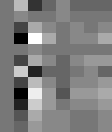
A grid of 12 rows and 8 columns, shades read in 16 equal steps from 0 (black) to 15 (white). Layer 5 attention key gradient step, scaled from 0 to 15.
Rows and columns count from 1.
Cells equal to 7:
32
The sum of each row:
53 58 59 65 57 61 54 61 63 62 60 60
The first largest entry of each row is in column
2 2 3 3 3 3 2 3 3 3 3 3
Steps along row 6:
down up down down up up same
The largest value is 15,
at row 4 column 3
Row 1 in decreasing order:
11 8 7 6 6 6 6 3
